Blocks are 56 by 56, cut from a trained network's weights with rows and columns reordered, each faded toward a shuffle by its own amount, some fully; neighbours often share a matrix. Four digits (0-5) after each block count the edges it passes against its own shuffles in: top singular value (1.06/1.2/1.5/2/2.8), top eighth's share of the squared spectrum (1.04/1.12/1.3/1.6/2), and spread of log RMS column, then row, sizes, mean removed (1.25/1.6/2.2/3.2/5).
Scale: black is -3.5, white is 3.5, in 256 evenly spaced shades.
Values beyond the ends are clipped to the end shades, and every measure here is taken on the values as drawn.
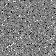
0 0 0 0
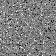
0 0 0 0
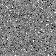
0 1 0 0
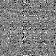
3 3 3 1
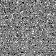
1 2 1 0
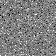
0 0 0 0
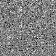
2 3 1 1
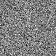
1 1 0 0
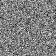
0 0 0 0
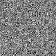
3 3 1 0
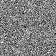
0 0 0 0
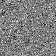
1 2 0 0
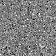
1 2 0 1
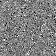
0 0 0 0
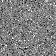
0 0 0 0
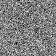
1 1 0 0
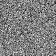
1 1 0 0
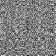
3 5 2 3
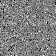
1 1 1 0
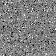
0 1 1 0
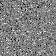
0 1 0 0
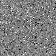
0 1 0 0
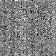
2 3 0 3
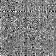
2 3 0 2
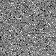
0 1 0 0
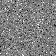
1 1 0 0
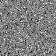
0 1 0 0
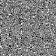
2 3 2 1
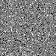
2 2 1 1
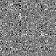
3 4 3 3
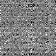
3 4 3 1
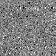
2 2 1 1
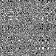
3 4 2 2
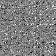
2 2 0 2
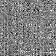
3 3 1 2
